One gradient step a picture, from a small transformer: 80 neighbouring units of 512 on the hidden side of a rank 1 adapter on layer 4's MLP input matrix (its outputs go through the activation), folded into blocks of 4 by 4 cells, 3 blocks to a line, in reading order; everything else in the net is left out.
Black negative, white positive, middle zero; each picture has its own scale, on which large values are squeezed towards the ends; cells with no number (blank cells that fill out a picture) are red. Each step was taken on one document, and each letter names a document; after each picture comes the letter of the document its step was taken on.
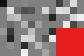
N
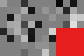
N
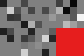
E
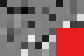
N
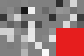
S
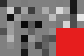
N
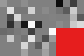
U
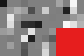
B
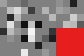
U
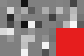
U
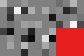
N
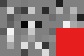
S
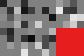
E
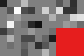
B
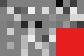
S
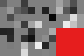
E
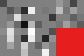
U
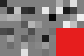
E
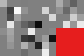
B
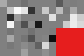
B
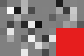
U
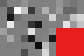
B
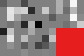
B
